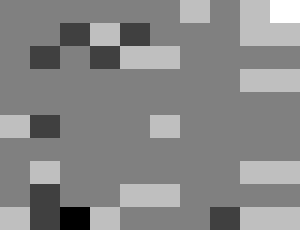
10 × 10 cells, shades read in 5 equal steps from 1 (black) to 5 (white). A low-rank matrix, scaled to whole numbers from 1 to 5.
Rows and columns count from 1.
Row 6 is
4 2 3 3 3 4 3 3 3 3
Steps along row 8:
up down same same same same same up same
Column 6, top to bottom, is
3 3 4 3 3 4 3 3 4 3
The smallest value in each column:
3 2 1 2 2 3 3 2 3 3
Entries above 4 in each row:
1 0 0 0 0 0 0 0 0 0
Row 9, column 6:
4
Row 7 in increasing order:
3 3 3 3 3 3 3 3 3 3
